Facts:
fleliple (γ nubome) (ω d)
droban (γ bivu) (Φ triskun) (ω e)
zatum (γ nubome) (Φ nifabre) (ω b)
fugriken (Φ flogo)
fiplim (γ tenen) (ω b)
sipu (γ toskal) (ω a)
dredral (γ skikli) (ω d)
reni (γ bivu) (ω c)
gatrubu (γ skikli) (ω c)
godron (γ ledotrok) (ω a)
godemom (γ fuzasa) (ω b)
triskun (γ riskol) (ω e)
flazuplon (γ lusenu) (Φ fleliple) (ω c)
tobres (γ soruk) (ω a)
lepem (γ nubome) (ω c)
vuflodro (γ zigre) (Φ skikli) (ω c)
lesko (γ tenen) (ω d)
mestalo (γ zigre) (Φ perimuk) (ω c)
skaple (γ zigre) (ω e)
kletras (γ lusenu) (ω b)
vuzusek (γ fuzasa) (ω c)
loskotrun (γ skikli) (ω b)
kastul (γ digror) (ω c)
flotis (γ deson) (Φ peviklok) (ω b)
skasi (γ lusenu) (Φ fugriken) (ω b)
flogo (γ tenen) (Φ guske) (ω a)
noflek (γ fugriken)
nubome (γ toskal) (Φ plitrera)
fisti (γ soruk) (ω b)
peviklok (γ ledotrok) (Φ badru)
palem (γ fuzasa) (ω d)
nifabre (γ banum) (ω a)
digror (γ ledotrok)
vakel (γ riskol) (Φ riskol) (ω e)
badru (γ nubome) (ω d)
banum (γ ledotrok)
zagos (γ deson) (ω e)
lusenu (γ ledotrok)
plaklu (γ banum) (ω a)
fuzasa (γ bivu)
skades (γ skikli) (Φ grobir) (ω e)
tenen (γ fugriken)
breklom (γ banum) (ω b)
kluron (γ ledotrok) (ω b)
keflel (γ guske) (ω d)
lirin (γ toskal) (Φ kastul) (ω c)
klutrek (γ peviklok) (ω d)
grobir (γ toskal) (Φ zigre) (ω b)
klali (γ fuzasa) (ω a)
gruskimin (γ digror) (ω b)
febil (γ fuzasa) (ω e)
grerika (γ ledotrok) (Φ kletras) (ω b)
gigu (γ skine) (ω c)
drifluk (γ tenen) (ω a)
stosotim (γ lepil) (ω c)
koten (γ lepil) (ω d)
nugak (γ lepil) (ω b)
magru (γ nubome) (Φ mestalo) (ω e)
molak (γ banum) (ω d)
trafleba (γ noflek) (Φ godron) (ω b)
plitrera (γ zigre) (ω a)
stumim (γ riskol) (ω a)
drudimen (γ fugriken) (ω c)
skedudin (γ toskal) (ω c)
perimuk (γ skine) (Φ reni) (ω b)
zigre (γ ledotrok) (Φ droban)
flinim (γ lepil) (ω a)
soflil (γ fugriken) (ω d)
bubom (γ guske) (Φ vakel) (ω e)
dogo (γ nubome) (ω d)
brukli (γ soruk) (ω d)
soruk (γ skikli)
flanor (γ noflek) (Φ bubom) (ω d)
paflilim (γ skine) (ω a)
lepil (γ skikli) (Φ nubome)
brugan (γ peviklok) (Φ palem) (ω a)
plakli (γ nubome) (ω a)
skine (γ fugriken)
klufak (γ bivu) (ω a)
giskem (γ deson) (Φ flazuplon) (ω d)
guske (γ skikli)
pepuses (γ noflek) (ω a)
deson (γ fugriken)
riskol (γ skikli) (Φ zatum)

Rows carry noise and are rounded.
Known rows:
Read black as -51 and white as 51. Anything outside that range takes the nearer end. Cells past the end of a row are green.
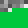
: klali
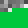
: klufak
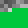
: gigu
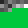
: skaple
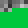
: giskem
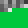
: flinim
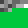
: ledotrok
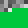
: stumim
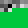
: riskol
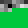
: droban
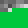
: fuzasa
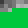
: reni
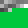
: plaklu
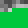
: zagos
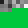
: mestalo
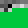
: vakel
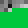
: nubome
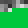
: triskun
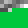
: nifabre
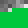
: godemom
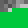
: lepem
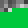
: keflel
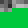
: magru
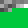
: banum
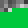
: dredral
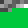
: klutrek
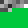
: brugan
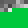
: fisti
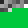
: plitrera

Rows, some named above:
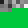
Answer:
mestalo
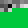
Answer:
zatum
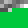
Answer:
nifabre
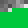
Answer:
godemom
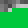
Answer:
febil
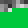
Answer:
triskun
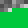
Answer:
nugak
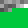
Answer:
breklom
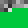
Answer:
guske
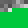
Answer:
loskotrun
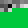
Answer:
zatum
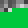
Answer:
brukli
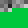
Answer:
flotis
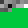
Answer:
peviklok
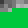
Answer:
reni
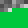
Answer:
nugak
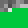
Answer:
skikli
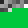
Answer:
plitrera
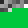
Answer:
plitrera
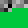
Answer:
fugriken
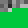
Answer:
lepil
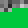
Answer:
flanor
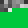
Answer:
drifluk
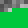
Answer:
stosotim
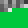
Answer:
flinim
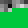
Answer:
skades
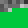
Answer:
koten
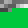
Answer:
molak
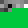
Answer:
skasi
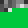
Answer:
lesko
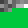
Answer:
kastul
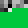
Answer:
flogo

